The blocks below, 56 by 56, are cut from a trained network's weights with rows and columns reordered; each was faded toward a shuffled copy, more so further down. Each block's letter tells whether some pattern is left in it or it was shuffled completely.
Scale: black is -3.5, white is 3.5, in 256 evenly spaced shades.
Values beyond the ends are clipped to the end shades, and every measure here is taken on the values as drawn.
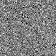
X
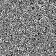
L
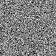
L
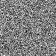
L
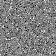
L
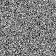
L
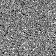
X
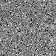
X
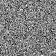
L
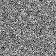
X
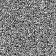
X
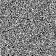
L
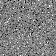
L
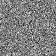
X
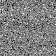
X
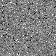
L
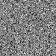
X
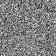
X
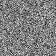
L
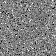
L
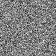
L
